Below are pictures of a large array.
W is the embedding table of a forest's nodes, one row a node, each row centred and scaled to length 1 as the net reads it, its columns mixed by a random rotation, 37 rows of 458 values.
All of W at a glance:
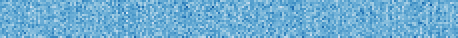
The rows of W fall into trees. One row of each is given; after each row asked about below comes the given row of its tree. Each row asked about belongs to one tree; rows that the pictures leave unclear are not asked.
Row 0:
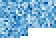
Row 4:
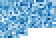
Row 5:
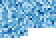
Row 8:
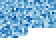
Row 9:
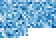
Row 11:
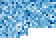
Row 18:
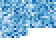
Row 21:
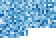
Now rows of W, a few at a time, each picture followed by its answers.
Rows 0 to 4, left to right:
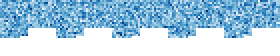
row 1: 11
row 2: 9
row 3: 5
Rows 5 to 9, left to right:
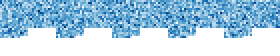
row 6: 8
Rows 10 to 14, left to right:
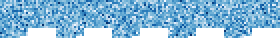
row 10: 8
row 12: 21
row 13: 0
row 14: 21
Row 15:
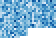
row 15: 18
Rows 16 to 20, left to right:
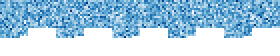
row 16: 11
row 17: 9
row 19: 8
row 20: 0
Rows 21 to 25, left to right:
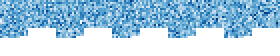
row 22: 11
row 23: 8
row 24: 4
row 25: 5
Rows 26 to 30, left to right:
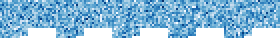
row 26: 9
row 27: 5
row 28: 18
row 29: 0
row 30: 11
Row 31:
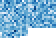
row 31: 18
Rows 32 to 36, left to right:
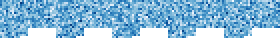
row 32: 4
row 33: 0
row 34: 0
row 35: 8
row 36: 9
